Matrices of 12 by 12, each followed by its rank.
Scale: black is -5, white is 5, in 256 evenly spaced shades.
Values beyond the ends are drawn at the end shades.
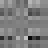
one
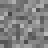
full rank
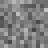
full rank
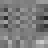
two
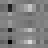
one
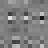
two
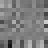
two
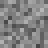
full rank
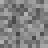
full rank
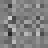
two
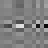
one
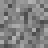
full rank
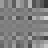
one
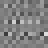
two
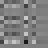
one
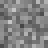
full rank
